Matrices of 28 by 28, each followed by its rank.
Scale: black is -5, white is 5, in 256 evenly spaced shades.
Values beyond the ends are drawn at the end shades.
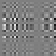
one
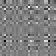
two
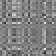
two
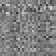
five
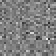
five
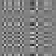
one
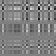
one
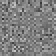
five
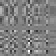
two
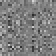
five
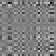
two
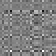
two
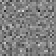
five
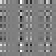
one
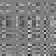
two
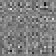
five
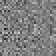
five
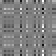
one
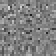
five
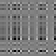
one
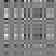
one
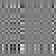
one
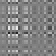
one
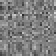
five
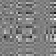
two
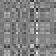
two
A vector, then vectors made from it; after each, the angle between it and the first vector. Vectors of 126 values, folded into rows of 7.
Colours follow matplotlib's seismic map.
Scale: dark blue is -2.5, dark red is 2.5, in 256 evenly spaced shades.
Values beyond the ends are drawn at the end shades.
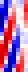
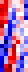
nearly opposite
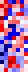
partly opposed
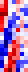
nearly opposite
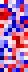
partly opposed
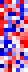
partly opposed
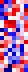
partly aligned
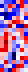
partly aligned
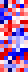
partly aligned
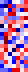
partly aligned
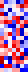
orthogonal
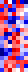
partly opposed
